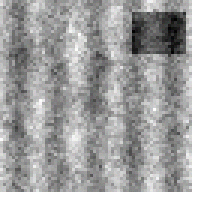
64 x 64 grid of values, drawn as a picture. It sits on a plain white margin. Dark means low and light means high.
In the top right lies a patch that is lower than the rest. Overall the values sit about 60% of the way up the scale. The top right is the ninth with the lowest average. Upright stripes repeat 5 times across the table.
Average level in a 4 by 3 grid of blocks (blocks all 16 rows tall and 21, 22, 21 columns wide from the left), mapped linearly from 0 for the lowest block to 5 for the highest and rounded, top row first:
4 5 0
3 4 3
4 5 4
4 5 4
